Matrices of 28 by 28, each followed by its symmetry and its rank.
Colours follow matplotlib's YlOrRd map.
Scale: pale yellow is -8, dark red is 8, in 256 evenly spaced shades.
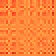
symmetric, rank two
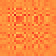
symmetric, rank two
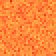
neither, full rank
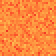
neither, full rank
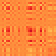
symmetric, rank two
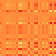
neither, rank one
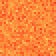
neither, full rank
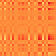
neither, rank one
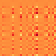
neither, rank one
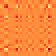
symmetric, rank two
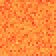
neither, full rank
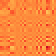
symmetric, rank two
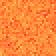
neither, full rank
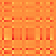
neither, rank one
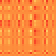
neither, rank one
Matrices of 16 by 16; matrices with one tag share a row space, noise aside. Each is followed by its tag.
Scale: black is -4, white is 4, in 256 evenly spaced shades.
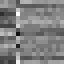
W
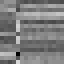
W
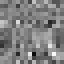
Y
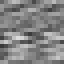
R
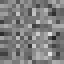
Y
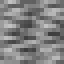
R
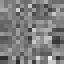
Y
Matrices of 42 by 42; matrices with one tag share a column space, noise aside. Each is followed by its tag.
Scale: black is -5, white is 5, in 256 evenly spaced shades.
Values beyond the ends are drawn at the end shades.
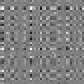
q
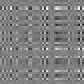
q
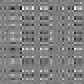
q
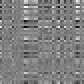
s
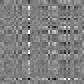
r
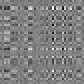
q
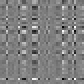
r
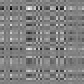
q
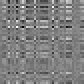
s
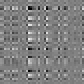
q
